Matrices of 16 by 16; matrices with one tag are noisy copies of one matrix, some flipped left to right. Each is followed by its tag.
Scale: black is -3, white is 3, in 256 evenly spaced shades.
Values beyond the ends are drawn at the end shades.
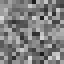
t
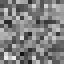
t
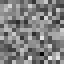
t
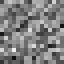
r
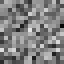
r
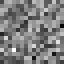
r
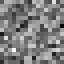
r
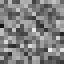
r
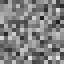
t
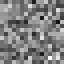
t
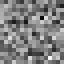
t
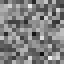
t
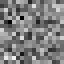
t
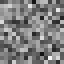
t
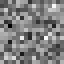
t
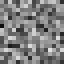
r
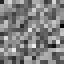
r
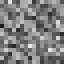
r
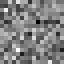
t
